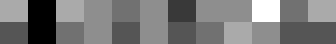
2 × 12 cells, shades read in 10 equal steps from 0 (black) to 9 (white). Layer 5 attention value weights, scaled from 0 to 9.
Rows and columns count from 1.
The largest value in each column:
6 0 6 5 4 5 3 5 6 9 4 6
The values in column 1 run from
3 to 6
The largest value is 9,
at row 1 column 10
